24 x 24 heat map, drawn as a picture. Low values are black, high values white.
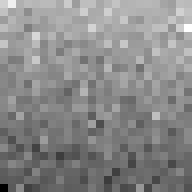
Slope: up to the top. Grain: fine. Histogram: bell-shaped. Odd rows or columns: none.
